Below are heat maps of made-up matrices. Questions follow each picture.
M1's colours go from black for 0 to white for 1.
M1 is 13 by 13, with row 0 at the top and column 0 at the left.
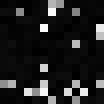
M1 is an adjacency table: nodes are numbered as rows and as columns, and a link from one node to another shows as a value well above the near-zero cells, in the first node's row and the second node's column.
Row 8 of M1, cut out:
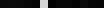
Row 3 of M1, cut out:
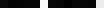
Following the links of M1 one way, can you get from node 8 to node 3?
no
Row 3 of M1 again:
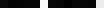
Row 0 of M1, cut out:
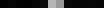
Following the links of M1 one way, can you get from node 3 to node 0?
no
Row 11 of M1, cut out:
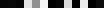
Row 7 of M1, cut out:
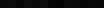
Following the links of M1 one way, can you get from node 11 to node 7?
yes
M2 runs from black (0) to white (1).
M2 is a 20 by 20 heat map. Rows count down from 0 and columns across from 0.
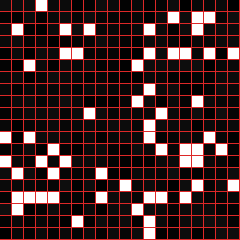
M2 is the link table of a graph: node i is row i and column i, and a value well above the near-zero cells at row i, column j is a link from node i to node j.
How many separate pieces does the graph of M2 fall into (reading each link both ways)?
1
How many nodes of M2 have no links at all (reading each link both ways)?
0
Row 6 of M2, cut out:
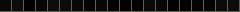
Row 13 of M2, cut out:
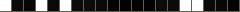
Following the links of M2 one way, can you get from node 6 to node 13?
no
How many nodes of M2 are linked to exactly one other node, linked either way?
0
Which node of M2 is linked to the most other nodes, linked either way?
node 12
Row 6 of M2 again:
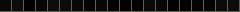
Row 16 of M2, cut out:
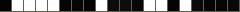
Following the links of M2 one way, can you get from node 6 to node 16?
no
